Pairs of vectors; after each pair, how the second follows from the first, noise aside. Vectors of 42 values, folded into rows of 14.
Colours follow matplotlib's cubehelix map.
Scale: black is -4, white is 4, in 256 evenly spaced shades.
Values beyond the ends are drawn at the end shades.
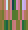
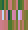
wrapped around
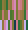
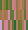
shrunk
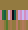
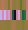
reversed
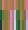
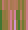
shrunk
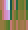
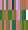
shuffled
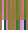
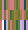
copied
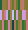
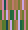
shuffled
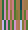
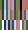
scaled up
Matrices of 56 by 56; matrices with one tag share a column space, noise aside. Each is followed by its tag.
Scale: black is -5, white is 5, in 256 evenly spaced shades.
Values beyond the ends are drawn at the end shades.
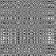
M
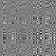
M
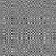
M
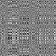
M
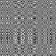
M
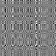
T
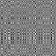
M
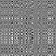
M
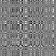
T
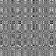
T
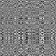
M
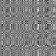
T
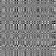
T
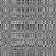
T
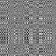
M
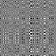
M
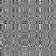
T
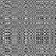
M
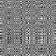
M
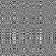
M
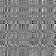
T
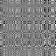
T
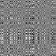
M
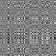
M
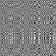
M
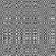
M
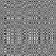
M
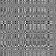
T
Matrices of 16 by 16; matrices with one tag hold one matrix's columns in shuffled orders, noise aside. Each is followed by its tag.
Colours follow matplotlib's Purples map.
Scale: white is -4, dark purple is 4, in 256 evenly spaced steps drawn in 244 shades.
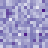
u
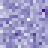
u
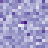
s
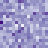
s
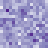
u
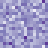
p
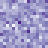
s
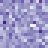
s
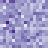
s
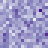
u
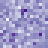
u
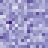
s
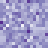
s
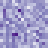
u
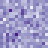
u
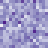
s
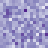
u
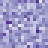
s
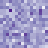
u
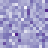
u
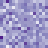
p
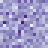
s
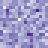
u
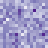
u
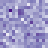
u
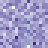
p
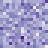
p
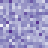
s
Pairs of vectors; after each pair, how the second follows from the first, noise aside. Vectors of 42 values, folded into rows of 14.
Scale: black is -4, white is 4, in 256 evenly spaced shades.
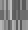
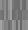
shrunk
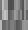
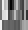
scaled up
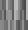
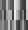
scaled up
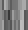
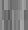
shrunk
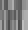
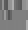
partly zeroed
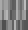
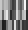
scaled up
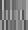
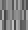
shuffled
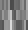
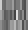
shuffled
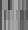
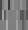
partly zeroed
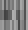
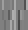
partly zeroed
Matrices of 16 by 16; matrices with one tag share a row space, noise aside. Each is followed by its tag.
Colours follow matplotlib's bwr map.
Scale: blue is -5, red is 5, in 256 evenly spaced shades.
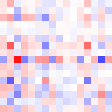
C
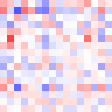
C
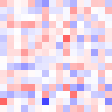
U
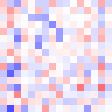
C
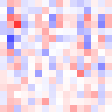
C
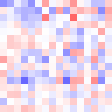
U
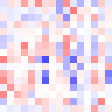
U
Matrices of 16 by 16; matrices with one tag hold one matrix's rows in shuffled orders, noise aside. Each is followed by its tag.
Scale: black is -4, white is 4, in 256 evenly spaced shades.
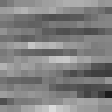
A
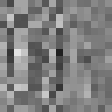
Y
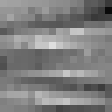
A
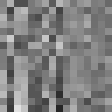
Y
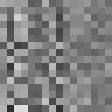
Y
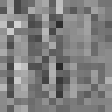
Y
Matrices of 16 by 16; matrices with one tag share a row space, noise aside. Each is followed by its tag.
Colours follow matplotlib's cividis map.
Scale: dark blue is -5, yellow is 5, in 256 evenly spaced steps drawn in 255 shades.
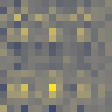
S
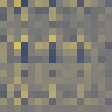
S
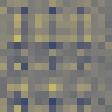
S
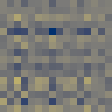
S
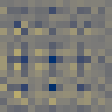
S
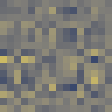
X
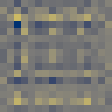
S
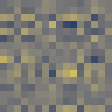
X
